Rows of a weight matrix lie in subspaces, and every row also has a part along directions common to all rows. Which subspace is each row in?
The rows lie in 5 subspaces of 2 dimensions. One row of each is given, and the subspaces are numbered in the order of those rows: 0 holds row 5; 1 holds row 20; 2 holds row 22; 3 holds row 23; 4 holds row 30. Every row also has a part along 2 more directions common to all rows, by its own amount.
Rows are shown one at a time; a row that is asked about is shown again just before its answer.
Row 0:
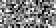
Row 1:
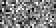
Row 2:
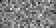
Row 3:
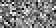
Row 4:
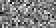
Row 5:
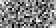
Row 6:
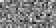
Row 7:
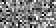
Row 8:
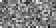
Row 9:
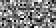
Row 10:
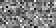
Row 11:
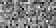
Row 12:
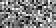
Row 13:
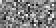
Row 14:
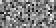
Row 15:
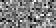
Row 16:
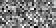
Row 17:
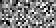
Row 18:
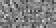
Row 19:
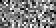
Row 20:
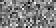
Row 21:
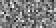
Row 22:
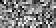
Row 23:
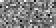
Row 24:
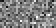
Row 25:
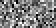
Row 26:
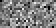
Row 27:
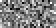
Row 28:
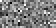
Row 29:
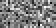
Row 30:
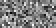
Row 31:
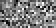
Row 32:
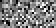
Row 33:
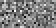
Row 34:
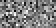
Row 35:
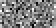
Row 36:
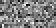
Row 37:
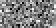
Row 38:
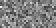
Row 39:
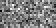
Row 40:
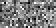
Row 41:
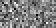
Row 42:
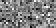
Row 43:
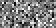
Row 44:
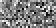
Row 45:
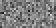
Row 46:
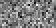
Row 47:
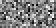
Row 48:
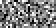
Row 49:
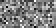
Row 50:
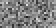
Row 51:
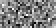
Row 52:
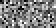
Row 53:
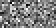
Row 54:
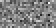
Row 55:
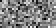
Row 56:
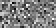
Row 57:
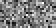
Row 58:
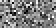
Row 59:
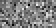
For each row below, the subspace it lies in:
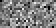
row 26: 1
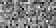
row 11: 1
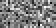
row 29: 0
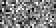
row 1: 0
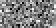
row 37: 0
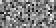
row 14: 2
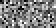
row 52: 3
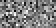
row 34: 4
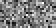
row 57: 1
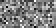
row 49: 3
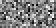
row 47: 2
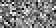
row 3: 4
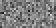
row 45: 2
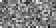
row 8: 0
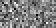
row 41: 2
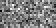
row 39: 0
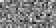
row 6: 3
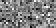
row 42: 3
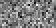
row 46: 1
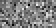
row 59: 1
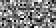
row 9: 3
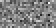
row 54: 3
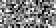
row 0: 0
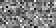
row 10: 3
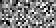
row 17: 1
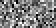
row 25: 2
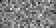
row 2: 0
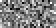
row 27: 0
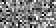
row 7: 3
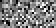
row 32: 1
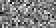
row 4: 4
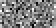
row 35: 0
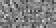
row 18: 2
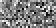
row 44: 1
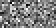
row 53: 4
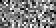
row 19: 0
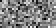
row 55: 0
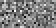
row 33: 4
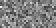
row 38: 4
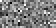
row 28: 4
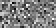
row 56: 4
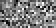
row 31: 1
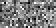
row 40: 1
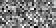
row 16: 3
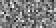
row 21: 2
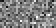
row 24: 3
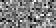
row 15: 3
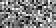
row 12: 0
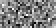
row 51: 0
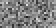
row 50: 0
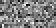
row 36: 4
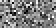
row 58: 4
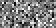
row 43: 2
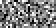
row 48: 2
